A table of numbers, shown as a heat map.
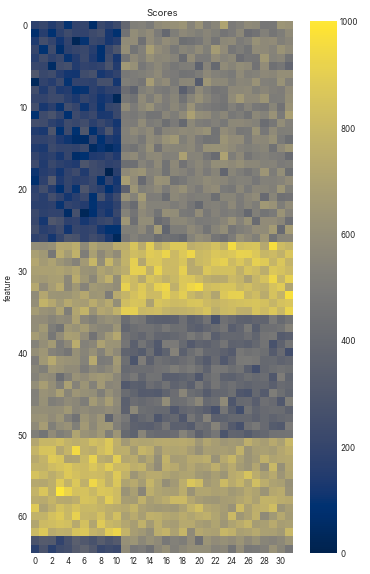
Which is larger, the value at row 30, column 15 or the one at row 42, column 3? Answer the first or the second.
the first
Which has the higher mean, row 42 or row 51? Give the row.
51
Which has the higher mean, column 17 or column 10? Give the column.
17
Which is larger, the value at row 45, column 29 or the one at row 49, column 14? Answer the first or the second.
the first
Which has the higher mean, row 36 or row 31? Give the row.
31
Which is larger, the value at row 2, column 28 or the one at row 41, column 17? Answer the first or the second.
the first
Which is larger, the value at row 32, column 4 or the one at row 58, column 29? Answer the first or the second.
the second
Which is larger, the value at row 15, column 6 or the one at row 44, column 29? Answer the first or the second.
the second
